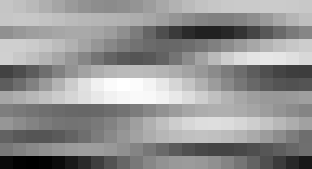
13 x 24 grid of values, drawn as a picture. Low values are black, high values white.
Grain: streaks across. Calmest part: top left. Ninth with the lowest average: bottom left.
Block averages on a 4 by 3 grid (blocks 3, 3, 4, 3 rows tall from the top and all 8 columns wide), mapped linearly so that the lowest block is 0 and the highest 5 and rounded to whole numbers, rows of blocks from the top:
4 2 3 | 3 2 3 | 3 5 3 | 0 2 1
